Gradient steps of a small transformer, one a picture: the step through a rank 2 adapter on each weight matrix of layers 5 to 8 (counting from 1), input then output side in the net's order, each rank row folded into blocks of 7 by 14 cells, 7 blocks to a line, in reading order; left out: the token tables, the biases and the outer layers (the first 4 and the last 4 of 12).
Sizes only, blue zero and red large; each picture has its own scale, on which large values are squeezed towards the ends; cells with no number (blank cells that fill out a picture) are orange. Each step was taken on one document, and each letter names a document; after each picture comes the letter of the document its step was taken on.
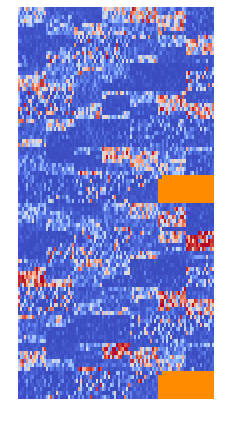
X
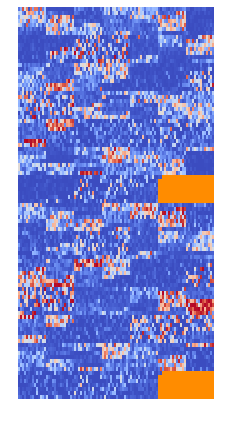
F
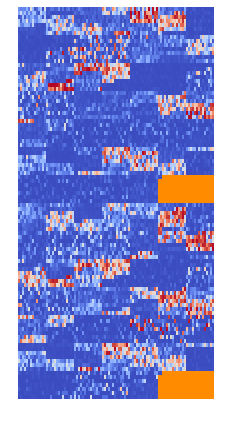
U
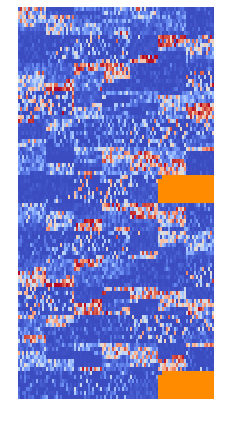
F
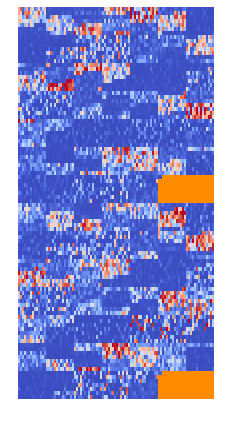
U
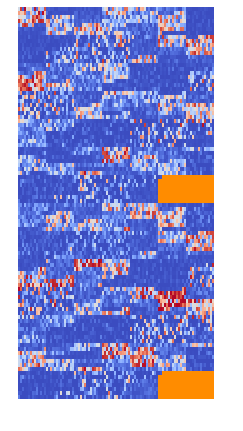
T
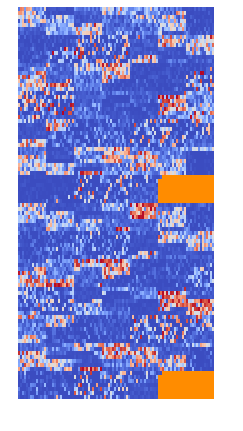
F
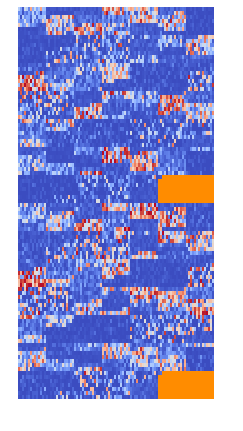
T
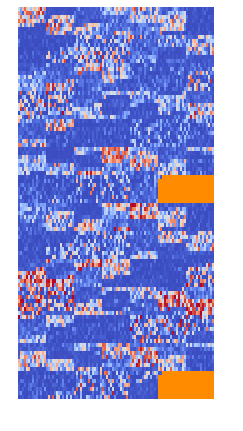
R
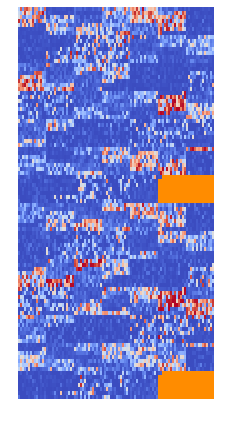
T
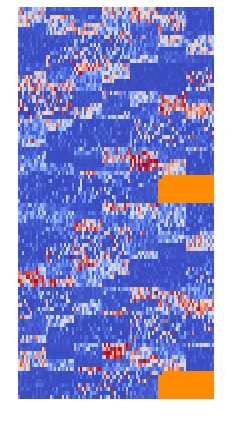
X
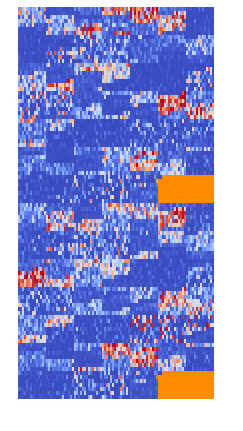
U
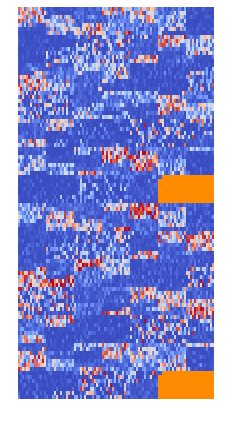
T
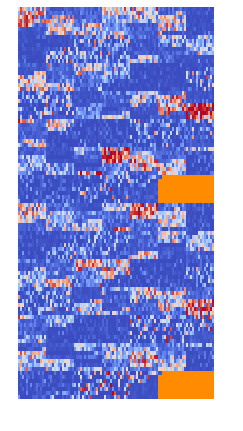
X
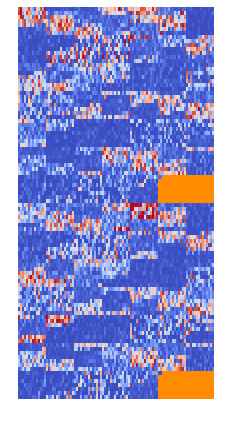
R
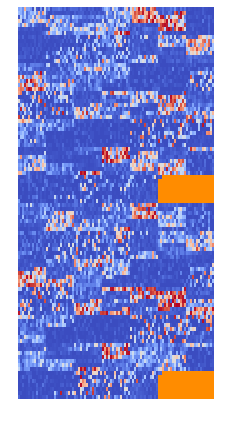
T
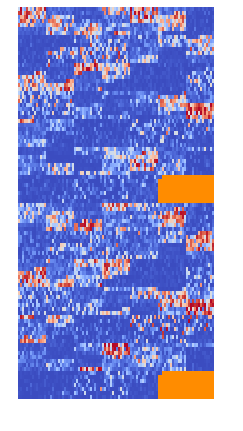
U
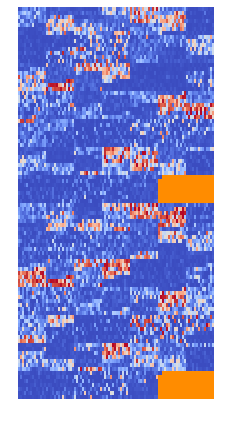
U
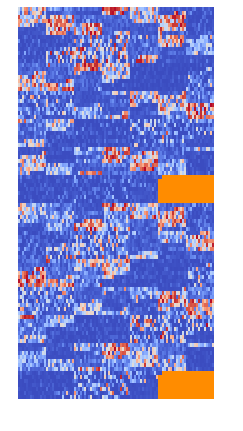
U
